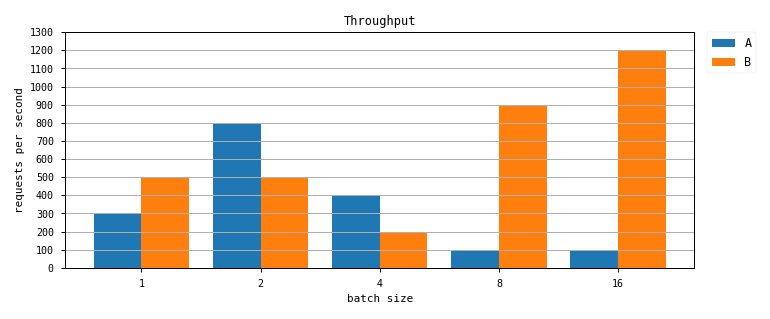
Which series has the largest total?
B
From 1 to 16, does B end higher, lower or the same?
higher
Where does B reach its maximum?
16
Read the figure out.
Title: Throughput
x-axis: batch size, ticks 1 2 4 8 16
y-axis: requests per second, ticks 0 100 200 300 400 500 600 700 800 900 1000 1100 1200 1300
Legend: A, B
Values:
A: 300 800 400 100 100
B: 500 500 200 900 1200
